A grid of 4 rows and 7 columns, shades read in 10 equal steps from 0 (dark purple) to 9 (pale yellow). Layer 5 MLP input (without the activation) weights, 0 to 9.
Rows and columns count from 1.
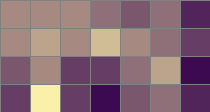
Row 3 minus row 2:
-2 -1 -3 -5 -1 2 -2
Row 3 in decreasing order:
6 5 4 3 2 2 0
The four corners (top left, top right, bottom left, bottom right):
5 1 2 1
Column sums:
15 25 14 13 15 18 4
